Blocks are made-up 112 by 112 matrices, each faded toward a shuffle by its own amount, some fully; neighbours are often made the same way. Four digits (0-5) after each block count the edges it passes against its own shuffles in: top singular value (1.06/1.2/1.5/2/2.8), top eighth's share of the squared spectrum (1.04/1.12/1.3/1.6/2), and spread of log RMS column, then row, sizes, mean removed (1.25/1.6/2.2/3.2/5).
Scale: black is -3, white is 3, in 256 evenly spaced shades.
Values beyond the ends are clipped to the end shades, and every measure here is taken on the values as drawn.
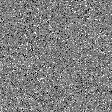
0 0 1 0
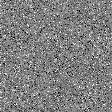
0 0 1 0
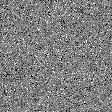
0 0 0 0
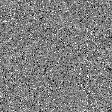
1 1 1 0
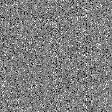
1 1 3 0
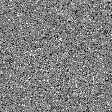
0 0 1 0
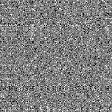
4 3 2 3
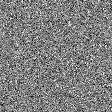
0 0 0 0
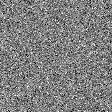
2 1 0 0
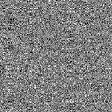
4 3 2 2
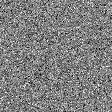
1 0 0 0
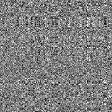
4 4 2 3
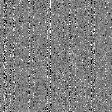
2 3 4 0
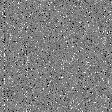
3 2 1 0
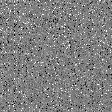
2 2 1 0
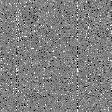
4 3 2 0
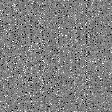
3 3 2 0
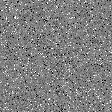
2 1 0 0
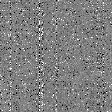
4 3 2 1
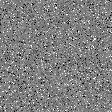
2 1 0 0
